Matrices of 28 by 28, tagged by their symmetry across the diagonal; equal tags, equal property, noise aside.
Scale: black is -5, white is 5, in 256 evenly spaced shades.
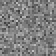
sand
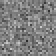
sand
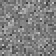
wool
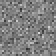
sand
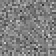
sand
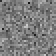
wool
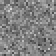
wool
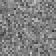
sand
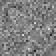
wool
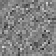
wool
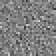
sand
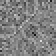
wool
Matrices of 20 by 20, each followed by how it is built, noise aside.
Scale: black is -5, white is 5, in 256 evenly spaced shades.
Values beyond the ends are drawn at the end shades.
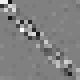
banded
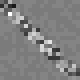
banded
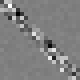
banded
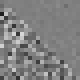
lower triangular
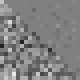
lower triangular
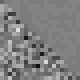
lower triangular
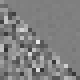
lower triangular
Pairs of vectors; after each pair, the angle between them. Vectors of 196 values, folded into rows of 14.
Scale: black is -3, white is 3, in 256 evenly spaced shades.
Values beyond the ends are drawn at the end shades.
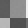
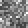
partly aligned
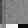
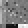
nearly opposite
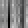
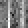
nearly opposite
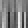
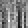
nearly opposite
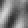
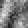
nearly parallel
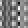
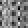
nearly opposite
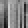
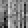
nearly parallel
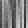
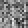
partly opposed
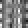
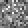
orthogonal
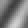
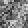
partly aligned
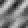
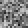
orthogonal
